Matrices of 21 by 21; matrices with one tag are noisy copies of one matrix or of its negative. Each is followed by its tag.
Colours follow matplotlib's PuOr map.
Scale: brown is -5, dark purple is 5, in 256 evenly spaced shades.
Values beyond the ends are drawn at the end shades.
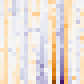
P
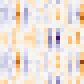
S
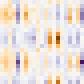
S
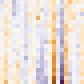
P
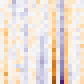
P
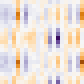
S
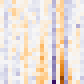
P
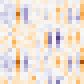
S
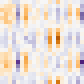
S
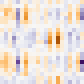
S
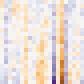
P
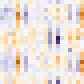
S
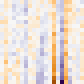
P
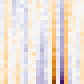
P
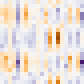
S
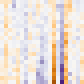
P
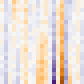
P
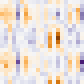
S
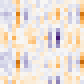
S
